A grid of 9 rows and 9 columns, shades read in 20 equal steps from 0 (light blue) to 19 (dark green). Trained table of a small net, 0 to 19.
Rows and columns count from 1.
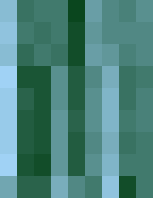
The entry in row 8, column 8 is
12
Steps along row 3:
up down up up down up up down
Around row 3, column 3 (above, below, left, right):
13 17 14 13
